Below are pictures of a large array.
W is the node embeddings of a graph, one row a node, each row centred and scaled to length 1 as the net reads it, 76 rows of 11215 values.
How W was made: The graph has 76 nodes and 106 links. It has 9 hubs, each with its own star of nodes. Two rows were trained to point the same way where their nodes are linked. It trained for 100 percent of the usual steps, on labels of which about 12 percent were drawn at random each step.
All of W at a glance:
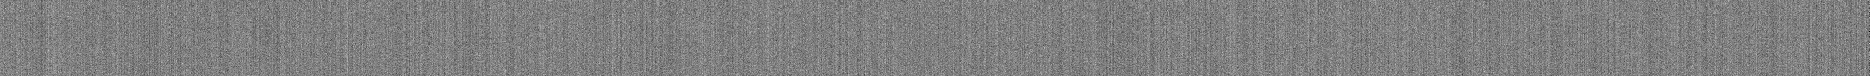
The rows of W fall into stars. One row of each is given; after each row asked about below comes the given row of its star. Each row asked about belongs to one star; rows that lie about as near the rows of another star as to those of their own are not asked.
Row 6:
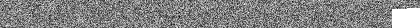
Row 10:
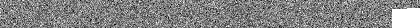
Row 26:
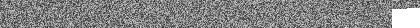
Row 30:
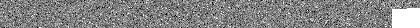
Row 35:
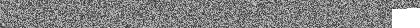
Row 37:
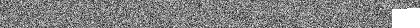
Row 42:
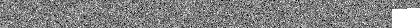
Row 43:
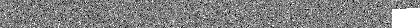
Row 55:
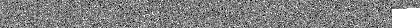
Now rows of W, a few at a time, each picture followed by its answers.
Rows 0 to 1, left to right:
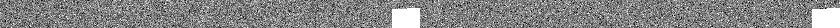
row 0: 10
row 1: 10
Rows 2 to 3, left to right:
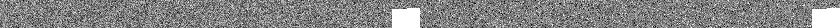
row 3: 30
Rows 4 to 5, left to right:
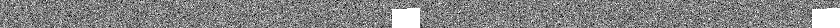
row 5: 35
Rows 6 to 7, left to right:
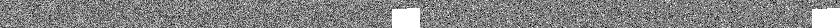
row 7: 6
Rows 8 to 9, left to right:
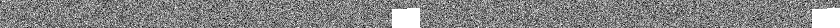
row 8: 42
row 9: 10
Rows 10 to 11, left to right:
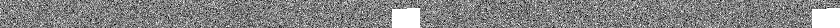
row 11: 43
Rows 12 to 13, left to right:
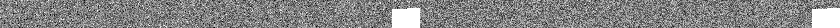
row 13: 35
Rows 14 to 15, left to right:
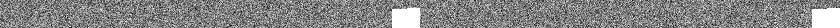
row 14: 6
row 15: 55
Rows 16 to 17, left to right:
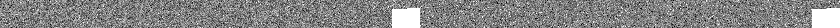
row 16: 37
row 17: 43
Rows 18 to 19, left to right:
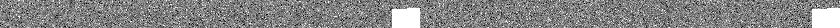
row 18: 37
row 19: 37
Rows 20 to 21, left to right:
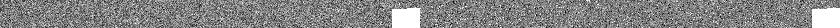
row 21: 55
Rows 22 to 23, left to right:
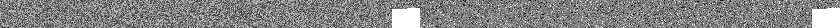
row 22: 10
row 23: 30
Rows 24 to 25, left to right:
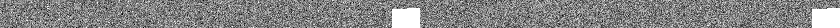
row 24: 37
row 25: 42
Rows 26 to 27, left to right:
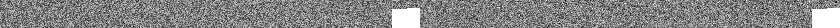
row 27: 26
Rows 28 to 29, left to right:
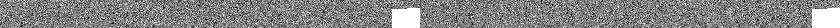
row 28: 55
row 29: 30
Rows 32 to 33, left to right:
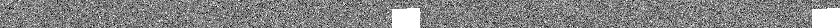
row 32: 10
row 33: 26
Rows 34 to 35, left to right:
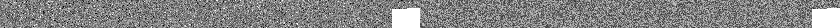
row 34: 42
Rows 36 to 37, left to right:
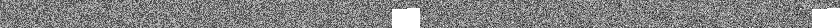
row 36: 42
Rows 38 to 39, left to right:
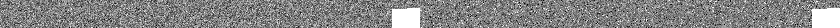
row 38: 26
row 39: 37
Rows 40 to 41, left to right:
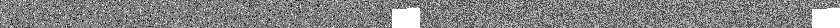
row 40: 37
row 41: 30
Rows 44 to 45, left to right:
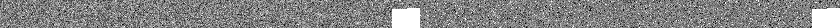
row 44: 42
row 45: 42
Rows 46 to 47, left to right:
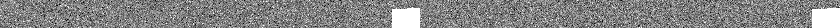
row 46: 35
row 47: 35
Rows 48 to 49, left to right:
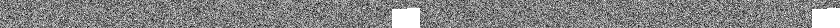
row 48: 37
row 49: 55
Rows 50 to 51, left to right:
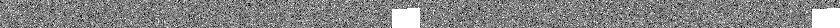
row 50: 43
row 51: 10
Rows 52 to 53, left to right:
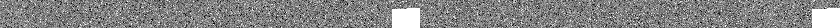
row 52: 55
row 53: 35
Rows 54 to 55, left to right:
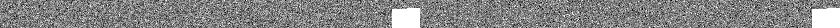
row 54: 10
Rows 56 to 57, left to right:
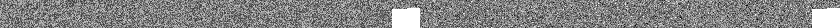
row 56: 37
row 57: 10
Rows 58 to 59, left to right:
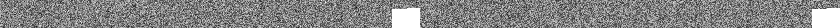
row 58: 55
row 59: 43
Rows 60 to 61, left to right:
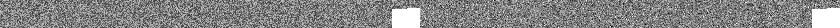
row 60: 6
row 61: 35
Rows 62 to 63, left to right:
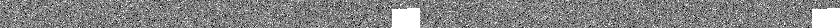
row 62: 55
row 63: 42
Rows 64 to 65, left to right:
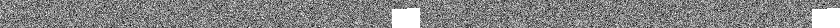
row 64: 26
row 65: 10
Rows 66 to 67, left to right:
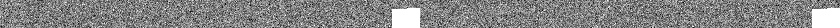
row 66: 55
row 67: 6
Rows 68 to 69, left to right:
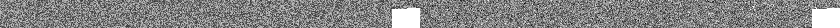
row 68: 55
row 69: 30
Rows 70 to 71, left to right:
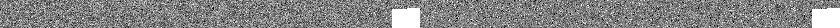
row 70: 30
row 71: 6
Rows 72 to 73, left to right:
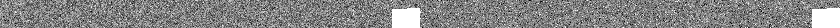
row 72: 37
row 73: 30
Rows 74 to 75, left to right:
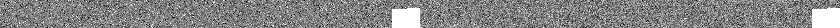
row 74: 35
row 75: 6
